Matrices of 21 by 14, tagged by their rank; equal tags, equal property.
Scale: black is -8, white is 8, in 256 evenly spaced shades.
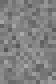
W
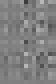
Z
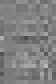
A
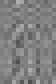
Z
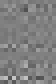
Z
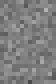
W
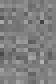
A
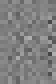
A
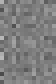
A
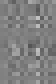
Z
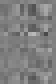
Z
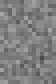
W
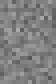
W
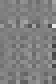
Z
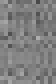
A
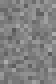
W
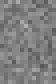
W
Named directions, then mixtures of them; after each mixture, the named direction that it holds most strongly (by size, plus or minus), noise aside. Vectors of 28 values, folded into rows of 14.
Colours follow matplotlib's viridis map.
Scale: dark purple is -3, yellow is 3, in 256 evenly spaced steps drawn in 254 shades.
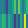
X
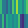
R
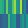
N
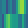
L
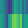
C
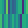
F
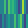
F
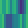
L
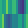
L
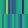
F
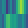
L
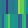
L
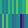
R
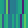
F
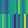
X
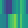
C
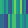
N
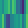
L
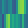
L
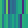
F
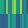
N
